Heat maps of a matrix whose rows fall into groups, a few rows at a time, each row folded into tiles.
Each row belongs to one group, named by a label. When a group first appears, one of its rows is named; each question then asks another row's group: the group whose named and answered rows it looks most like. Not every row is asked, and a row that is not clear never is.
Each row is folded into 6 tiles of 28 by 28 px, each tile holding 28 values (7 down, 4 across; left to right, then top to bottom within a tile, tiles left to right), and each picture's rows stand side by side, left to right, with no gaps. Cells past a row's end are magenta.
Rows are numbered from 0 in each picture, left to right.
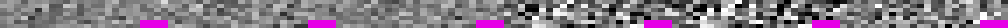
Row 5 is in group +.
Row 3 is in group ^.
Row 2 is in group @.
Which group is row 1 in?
@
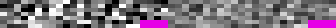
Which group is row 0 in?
^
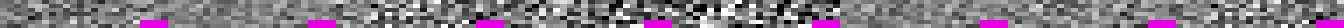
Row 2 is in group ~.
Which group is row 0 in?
+
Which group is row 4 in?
^
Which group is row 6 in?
@
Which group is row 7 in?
~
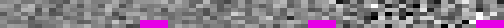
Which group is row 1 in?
@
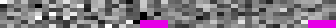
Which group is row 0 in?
~
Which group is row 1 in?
+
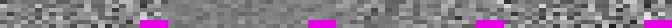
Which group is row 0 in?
+
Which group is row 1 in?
+
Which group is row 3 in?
+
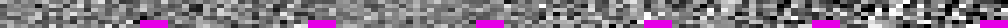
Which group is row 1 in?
^
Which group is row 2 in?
~
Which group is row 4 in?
^
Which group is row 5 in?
^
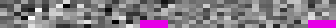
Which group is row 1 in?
+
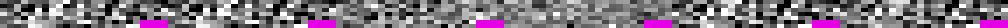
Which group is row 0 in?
^
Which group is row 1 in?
^
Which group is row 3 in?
~
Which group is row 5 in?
^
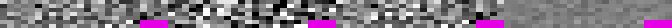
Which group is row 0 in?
~
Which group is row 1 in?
^
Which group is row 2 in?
~
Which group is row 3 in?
+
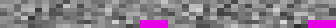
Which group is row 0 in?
@
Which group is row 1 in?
@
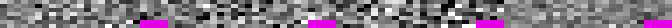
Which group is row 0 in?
~
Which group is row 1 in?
+
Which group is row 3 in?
~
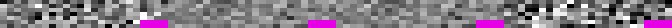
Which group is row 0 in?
+
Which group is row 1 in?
@
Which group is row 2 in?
@
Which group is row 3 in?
^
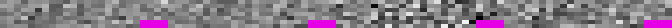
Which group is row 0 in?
@
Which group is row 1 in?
@
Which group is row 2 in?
~
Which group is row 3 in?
@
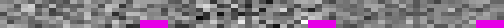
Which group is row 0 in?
@
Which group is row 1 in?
+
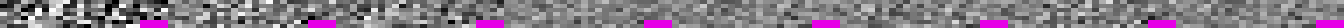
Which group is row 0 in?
^
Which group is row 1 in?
~
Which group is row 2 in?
^
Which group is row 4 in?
@
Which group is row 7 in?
@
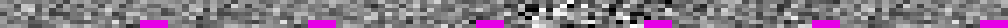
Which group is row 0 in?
@
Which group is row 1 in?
@
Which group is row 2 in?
~
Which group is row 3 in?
^
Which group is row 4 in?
^
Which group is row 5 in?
@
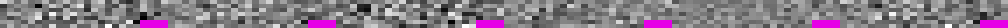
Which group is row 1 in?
~
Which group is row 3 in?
@
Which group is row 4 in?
+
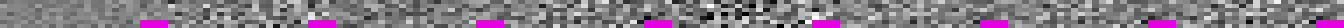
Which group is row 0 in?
+
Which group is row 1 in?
+
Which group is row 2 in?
+
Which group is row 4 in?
+
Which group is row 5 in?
~
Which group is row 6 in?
~
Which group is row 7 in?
~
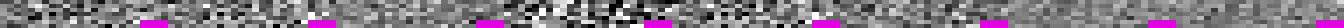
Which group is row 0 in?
+
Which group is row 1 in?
+
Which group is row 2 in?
~
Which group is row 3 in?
^
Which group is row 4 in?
+
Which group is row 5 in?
^
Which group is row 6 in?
@
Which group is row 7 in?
@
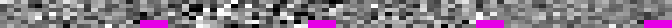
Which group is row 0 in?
~
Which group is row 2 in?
+
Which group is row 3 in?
~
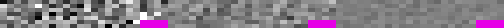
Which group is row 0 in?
+
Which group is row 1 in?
@
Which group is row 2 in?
+
